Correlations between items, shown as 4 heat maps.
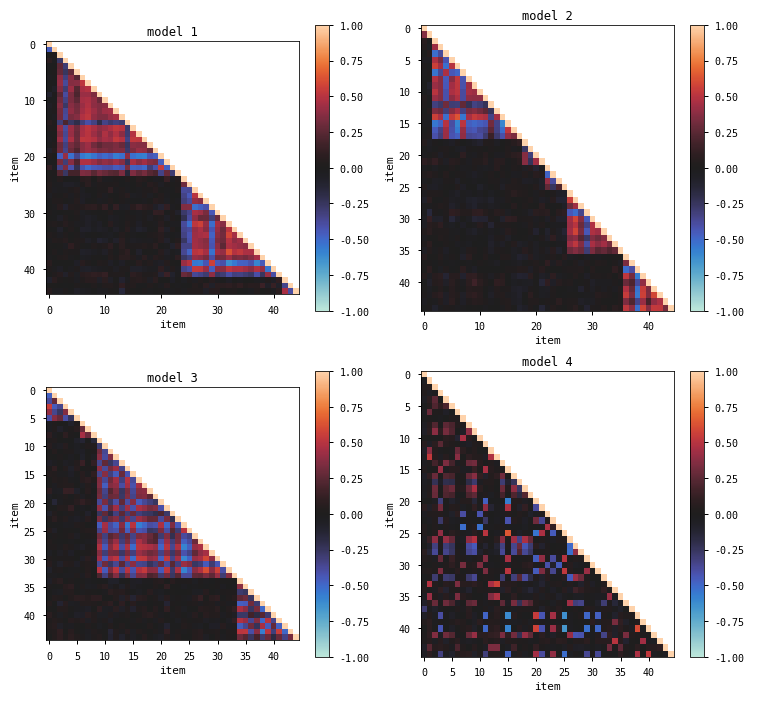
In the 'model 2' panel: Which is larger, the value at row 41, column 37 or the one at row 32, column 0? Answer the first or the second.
the first
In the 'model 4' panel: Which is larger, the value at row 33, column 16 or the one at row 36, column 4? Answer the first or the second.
the second
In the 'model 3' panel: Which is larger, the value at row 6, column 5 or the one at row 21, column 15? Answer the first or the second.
the first
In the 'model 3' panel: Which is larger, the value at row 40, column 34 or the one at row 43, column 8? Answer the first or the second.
the second
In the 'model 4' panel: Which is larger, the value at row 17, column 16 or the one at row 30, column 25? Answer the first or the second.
the second
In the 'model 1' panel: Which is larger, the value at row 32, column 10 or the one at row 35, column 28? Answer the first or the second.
the second
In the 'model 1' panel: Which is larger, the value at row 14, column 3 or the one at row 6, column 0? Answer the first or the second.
the first
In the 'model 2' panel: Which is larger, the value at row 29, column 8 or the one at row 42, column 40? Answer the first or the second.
the second
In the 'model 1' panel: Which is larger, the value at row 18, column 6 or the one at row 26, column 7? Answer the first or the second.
the first
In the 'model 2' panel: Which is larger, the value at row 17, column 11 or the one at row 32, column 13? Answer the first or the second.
the second
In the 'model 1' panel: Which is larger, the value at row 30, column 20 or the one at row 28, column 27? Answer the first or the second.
the second
